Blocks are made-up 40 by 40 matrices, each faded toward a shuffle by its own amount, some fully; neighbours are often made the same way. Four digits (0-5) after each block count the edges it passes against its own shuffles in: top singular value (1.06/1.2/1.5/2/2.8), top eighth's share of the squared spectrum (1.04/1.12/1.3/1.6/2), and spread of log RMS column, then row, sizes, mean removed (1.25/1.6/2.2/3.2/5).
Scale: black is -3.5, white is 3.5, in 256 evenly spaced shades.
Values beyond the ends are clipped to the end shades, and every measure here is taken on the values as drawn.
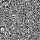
2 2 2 0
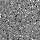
0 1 0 0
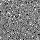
0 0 0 0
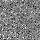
0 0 0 0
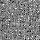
2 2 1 0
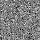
2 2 0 0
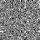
3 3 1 1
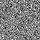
0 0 0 0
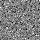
0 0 0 0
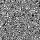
1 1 0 0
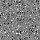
2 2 0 0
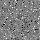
0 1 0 0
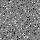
0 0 0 0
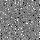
2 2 1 0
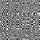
4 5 3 2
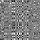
4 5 3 2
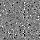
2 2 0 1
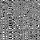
4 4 2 2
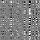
4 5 3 2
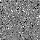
2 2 0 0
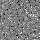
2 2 0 0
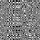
4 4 3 2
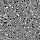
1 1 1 0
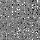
2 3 2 0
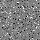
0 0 0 0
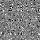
3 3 1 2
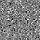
3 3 1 1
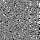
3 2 1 0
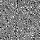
2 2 1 0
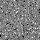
2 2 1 0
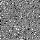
2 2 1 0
